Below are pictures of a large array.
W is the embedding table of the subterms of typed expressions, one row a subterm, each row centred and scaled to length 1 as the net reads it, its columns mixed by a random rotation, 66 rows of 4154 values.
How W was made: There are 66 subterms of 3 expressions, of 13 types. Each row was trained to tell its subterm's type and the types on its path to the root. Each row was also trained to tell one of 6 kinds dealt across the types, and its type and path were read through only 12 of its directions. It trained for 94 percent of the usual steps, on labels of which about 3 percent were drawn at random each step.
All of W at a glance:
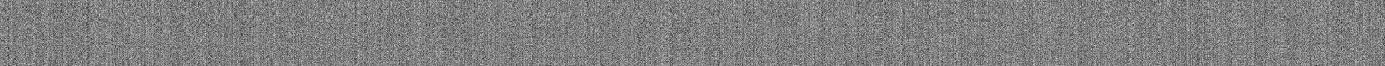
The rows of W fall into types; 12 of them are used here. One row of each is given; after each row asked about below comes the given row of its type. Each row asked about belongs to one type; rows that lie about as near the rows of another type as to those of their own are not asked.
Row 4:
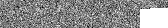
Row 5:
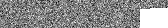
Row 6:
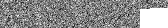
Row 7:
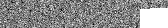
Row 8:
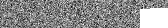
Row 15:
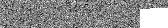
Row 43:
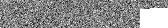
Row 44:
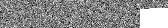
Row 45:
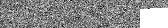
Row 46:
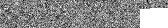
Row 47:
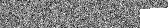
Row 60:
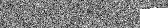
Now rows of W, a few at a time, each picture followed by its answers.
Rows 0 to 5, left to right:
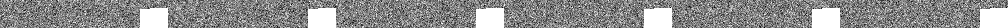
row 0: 5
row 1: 8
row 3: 7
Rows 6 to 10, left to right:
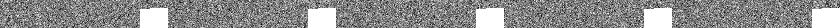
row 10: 6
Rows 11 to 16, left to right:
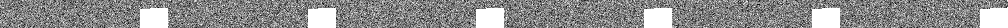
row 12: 6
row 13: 15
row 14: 15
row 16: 47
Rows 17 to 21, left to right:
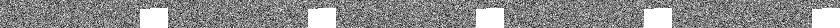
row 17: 60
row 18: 45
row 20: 6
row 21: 8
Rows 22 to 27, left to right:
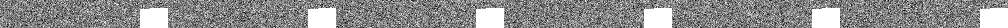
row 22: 7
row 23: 43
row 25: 7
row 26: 4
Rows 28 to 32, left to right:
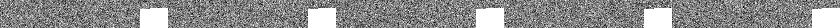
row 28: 43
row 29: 5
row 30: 6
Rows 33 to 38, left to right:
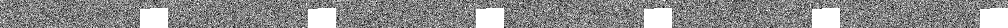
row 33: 43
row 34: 4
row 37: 43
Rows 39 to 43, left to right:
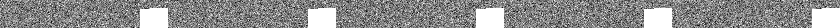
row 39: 44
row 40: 45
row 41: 7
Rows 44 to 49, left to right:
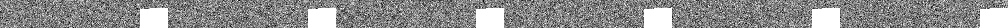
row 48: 45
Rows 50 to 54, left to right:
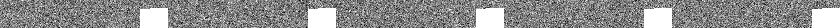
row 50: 43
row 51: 8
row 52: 45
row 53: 8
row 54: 45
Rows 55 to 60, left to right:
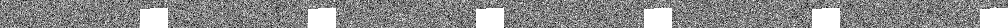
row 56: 4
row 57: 5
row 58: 8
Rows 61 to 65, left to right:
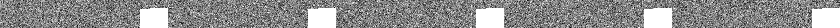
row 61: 4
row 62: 7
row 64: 4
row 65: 60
